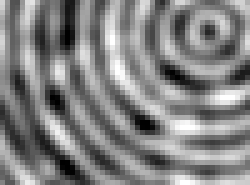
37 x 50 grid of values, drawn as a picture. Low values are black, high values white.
Odd rows or columns: none. Lone odd cells: none. Mirror symmetry: none. Ninth with the highest average: bottom right. Rings: centred on the top right. Average level on the scale: 50%.
